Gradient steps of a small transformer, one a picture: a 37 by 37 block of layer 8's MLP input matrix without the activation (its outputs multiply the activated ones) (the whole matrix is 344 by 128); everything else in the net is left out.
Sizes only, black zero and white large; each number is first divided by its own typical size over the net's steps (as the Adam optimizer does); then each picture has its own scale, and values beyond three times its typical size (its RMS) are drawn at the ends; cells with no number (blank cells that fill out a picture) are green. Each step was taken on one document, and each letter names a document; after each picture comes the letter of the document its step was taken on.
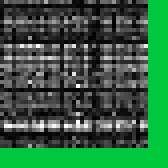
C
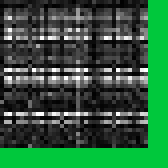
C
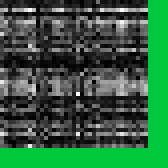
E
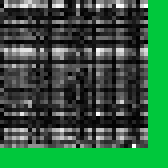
E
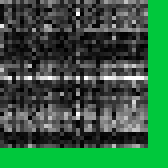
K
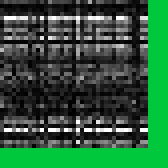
C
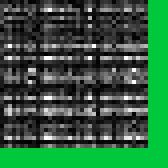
K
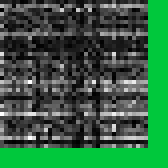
K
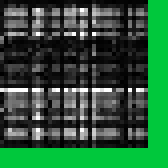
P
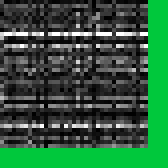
C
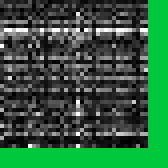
C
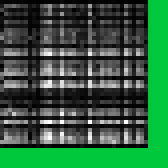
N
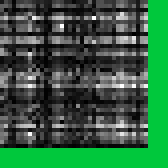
E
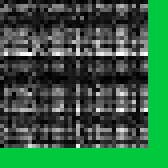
E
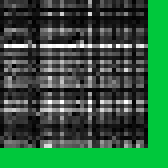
N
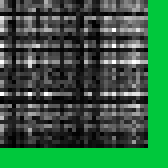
K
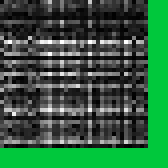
N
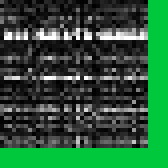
C
